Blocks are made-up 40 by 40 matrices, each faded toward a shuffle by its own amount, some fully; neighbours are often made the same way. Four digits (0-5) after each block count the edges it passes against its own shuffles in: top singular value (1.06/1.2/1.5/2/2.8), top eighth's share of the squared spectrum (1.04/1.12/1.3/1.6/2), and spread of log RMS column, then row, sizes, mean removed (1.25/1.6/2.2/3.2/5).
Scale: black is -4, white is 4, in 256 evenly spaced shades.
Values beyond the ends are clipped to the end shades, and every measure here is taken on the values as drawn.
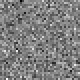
0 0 0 0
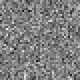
0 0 0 0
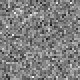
0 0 0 0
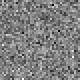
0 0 0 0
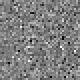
1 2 0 0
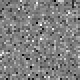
0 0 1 0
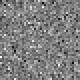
1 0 0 0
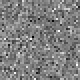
1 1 0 0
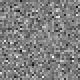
2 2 1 0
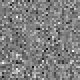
3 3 1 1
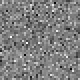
0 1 0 0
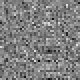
3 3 2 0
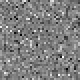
0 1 0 0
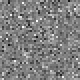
0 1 0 0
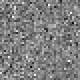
1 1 0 0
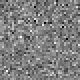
2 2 0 1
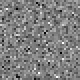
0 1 0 0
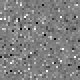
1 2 0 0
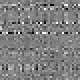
4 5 2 3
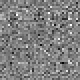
3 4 1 2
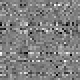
4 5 2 3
